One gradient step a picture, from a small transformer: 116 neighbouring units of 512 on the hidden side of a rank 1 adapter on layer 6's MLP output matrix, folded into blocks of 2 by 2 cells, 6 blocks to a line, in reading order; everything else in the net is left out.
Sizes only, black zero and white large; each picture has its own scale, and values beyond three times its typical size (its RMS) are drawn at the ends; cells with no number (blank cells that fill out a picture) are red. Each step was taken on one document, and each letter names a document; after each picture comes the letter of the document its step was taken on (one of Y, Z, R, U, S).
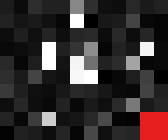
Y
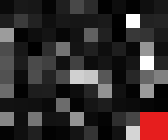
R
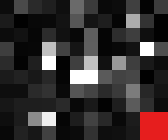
Y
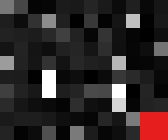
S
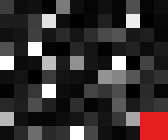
S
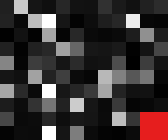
S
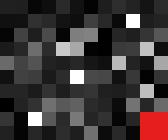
R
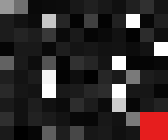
S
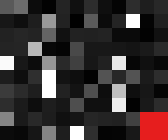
S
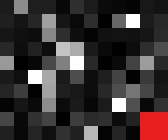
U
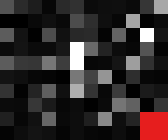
U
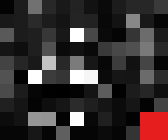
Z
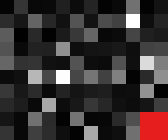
R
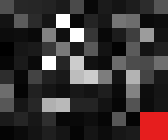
Z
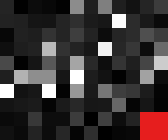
U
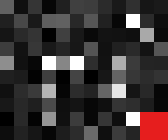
U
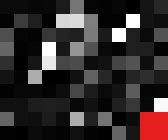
Y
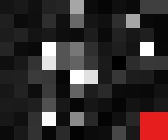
Y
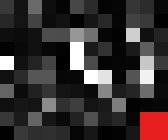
R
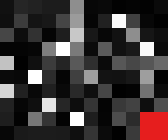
R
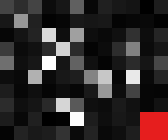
Z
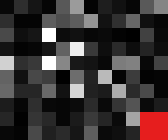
U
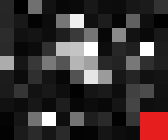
Y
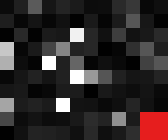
Z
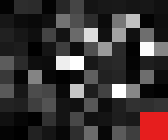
U
